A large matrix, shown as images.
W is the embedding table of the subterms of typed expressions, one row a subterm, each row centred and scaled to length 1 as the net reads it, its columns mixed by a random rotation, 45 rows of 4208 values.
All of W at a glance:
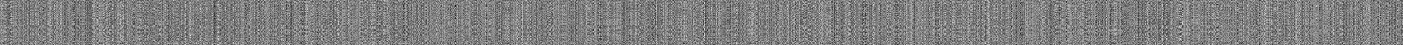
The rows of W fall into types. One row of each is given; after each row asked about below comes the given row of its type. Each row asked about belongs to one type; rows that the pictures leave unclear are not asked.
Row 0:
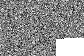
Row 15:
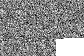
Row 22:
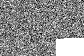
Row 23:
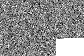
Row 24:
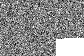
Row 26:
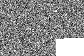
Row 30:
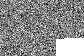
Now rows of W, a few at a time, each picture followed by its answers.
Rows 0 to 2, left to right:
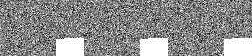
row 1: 22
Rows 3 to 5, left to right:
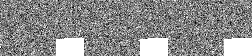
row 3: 30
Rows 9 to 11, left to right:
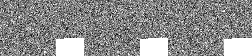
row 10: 0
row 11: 26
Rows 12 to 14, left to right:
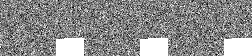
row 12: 30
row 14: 23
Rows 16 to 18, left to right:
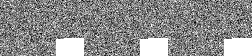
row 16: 22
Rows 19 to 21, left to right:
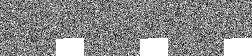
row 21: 24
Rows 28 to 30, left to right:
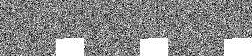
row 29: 30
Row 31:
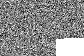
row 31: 22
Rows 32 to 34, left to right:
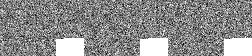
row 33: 30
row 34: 24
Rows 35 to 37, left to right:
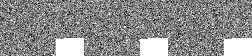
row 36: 15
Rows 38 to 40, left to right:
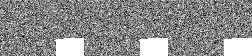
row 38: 15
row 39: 15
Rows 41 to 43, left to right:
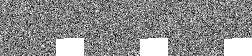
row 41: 23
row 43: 0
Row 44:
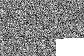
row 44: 15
